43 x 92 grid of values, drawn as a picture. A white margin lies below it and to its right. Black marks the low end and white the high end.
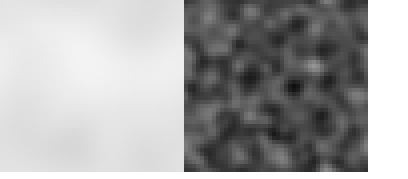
The table splits into one row of 2 panels. Panel 1,1: very high, smooth, faint in contrast. Panel 1,2: low, blotchy.
